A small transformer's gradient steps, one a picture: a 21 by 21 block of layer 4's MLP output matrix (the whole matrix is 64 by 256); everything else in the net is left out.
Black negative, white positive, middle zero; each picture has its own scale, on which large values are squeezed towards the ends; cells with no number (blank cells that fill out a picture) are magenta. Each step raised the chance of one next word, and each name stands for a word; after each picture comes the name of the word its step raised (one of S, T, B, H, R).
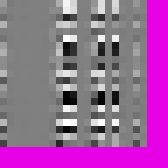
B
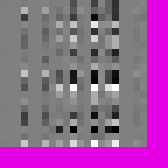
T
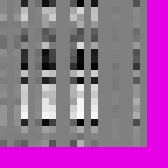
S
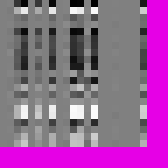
S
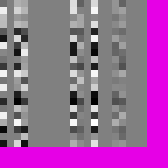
B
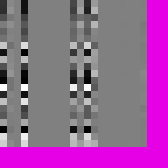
T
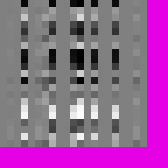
S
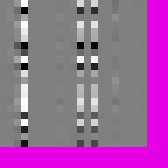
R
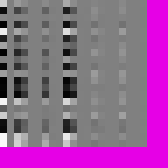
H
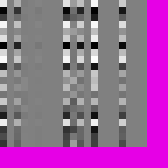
R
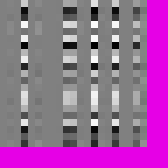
R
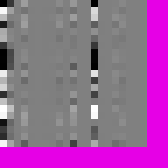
S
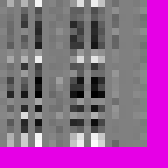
H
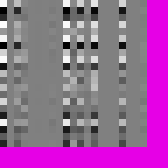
R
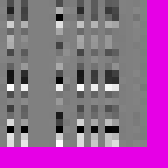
T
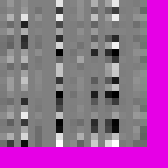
H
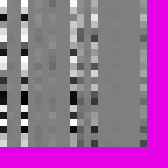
B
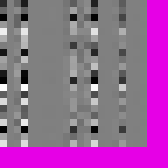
T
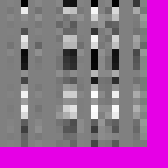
S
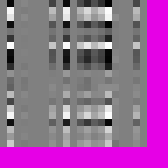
S
